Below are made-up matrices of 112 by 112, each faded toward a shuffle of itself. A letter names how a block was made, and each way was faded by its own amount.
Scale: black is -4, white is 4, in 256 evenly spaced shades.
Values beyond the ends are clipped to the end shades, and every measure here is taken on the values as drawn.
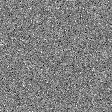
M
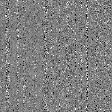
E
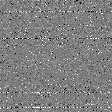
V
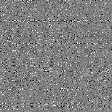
V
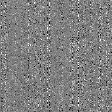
E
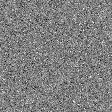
M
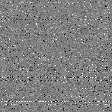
V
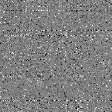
V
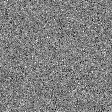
M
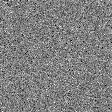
M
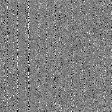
E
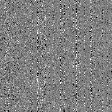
E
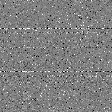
V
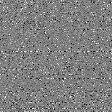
V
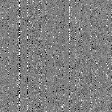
E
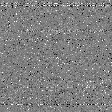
V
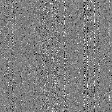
E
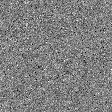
M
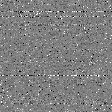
V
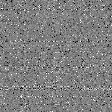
V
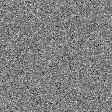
M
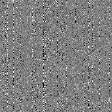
E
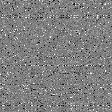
V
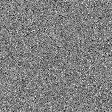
M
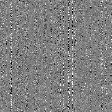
E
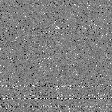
V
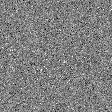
M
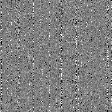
E
